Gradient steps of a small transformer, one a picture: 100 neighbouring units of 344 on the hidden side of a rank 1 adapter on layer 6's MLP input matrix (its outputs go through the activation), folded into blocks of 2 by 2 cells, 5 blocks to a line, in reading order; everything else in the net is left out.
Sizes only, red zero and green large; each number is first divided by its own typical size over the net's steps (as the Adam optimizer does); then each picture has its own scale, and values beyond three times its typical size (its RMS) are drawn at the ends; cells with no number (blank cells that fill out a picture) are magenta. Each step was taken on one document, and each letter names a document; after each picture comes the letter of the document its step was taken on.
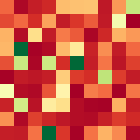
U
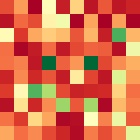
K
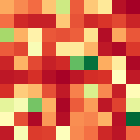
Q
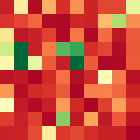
U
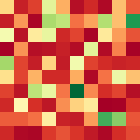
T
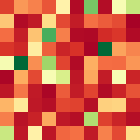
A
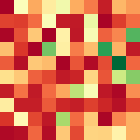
K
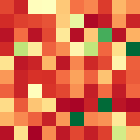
Q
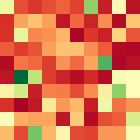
T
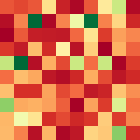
K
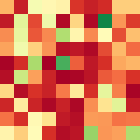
K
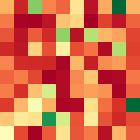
Q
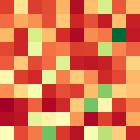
K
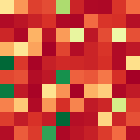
U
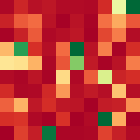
U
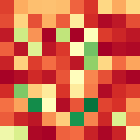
Q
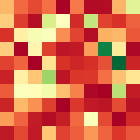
A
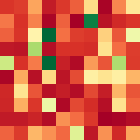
A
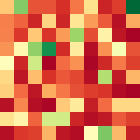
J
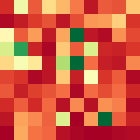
U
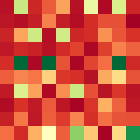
A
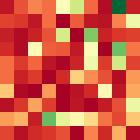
Q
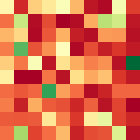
T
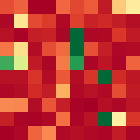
U
